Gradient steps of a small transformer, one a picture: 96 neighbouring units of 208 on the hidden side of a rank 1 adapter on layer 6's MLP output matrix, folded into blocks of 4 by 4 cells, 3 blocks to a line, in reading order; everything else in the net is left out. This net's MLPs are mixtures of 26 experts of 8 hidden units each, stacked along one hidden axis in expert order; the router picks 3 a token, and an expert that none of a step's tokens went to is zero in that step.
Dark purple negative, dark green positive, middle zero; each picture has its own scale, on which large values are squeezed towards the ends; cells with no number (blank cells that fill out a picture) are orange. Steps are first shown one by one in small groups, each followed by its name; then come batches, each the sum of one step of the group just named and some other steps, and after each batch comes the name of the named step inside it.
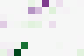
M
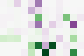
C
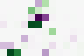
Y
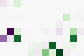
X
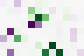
X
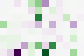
C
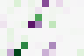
M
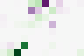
M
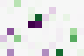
X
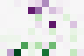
C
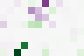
M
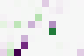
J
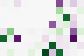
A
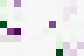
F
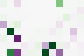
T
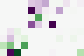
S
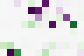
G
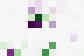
S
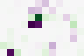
G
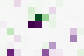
T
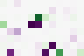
F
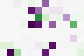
G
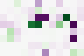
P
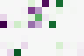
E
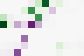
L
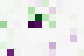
L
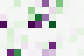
E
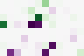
L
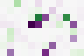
P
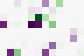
E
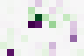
P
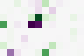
L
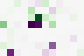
L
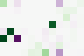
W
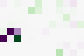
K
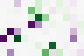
K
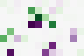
W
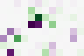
K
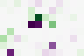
W
